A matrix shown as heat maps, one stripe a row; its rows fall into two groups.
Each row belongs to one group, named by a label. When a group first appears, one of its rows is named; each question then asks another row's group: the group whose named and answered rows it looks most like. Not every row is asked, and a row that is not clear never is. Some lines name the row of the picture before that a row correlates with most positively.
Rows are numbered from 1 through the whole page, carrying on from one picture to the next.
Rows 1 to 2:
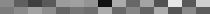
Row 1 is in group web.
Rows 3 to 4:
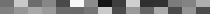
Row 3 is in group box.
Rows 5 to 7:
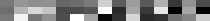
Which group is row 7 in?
box
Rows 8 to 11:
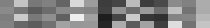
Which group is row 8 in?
box
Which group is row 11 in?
web
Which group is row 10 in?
box
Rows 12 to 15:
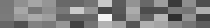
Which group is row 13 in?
box
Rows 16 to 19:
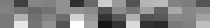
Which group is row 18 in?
box
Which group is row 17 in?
web
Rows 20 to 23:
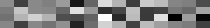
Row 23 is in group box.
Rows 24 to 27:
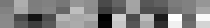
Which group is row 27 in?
web
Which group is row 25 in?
box
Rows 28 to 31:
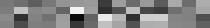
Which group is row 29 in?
box
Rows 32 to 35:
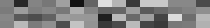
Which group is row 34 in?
web
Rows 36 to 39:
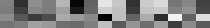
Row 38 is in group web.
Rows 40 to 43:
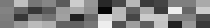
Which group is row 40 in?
box
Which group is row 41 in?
web
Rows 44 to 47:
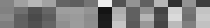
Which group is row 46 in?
web
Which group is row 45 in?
web
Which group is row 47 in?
web
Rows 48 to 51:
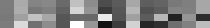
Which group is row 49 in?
box
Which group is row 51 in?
box
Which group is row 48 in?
box
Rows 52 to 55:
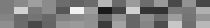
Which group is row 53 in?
box
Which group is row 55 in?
web
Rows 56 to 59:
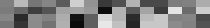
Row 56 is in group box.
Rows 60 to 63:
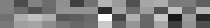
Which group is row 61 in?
web
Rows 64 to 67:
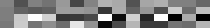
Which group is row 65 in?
web
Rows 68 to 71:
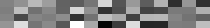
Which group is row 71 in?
box
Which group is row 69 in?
box
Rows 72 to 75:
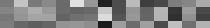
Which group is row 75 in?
web
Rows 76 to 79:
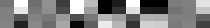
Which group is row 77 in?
box
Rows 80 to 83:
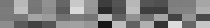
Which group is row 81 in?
box
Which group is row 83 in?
web
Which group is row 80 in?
box
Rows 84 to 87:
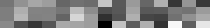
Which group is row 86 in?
box
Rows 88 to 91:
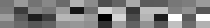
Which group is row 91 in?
web
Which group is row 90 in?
web
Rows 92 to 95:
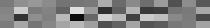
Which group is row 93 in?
box
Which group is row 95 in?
box
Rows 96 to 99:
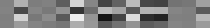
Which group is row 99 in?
box
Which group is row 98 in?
box
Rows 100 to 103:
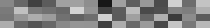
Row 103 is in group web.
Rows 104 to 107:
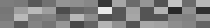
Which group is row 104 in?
web
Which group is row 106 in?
box
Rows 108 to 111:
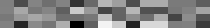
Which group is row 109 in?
box
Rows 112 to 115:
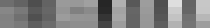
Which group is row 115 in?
web
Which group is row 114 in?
web
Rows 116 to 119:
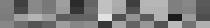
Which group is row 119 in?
web
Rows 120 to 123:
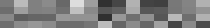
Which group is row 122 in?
web
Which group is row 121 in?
box
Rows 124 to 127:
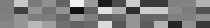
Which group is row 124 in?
box
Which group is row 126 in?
box
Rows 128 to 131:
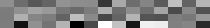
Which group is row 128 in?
web
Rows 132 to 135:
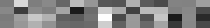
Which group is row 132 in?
box
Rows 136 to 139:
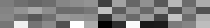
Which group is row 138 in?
web
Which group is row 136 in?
web
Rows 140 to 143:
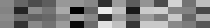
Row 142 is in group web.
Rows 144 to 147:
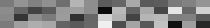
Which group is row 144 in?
box
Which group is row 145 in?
web
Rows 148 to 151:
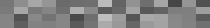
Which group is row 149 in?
box
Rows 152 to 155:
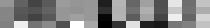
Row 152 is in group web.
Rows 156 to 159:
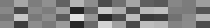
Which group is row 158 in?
box
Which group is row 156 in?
box
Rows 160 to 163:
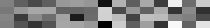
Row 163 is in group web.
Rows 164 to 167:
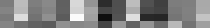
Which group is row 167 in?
web
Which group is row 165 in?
box
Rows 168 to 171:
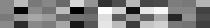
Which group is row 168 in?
box
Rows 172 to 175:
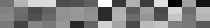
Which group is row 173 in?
web
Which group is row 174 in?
web
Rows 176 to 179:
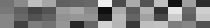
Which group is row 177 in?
web
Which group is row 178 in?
web
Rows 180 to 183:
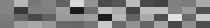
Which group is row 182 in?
web
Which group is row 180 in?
box
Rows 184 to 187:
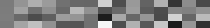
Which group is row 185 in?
box
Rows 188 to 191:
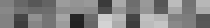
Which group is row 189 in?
web
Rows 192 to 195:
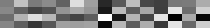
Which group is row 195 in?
web
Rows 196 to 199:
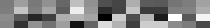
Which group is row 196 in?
box
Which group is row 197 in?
box
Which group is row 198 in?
web
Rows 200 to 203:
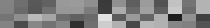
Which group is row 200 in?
web
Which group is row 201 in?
web
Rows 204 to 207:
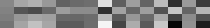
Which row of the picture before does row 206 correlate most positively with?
202
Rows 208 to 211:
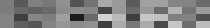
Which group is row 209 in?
web
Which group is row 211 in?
web
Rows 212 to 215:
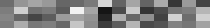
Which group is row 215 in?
box
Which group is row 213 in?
box
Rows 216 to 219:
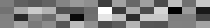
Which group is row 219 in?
box
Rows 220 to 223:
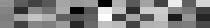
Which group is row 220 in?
web
